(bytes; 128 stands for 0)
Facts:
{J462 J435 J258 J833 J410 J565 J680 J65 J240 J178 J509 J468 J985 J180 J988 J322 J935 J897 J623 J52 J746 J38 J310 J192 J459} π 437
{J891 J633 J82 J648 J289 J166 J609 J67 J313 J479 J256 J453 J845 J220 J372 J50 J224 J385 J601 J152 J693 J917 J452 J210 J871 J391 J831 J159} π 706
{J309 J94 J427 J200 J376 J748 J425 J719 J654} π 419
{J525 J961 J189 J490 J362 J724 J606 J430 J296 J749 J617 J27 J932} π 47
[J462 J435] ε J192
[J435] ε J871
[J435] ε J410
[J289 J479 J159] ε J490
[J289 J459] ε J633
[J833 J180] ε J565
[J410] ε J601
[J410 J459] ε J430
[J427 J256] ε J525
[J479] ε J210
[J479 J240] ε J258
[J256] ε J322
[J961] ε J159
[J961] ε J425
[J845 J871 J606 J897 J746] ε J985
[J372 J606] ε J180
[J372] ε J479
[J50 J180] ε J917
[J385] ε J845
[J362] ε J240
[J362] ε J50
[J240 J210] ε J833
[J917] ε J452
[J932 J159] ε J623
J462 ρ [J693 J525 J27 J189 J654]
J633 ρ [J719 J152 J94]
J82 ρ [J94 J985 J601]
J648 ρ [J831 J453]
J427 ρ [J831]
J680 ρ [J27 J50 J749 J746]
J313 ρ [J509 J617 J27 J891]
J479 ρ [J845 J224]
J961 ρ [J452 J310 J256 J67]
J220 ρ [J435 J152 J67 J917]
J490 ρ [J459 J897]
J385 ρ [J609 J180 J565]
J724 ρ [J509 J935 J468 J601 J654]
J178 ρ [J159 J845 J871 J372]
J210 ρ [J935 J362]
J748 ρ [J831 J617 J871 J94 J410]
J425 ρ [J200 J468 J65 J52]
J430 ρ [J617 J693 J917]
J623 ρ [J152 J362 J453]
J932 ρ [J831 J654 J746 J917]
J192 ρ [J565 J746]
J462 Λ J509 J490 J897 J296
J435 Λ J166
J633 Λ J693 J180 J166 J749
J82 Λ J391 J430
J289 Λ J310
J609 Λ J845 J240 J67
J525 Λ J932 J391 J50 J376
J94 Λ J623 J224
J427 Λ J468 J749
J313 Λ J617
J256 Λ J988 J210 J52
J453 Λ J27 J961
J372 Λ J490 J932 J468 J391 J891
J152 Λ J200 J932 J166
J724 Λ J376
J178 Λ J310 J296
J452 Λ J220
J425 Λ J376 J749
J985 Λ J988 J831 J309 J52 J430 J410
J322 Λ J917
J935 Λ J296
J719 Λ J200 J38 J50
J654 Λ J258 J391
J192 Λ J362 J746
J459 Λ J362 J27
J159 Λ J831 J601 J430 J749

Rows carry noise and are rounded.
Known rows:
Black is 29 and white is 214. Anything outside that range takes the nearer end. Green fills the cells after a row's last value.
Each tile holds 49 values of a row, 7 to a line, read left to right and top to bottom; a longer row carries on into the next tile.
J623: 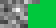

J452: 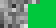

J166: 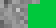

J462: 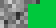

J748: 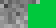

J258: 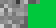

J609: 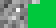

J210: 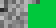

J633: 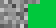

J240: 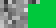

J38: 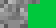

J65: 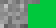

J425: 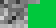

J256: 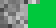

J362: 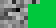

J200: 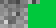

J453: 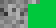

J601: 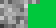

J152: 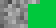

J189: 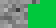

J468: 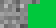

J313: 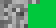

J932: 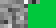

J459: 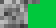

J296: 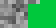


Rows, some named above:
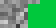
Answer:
J606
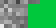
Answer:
J258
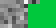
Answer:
J932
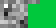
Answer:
J746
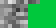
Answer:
J490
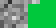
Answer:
J67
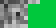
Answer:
J94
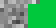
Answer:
J479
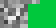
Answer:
J159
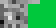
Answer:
J50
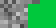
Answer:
J833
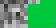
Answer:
J94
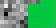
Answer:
J746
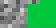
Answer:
J525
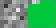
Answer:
J609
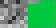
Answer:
J425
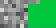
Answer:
J633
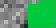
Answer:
J565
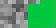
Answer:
J296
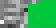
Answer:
J289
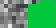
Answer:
J430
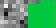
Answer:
J746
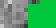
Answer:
J680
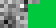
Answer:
J322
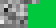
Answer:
J897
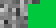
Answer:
J435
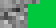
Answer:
J27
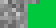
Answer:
J220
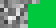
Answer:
J159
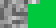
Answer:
J372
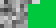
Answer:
J845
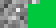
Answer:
J609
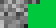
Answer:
J192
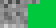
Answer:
J654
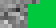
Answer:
J27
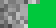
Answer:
J256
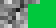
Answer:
J961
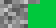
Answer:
J617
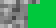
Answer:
J724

